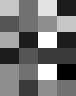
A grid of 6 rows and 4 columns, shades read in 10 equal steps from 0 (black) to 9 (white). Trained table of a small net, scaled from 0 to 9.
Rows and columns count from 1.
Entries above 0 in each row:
4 4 4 4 3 4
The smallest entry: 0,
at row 5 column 4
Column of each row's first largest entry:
3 4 3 2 3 1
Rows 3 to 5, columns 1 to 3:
6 1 9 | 1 3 2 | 5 4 9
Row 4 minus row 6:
-4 1 -3 -2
